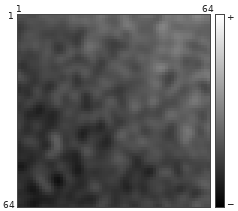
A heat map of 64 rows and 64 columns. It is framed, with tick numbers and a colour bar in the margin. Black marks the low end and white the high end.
Slope: up to the top right. Average level on the scale: 30%. Grain: blotchy. Stripes: none.
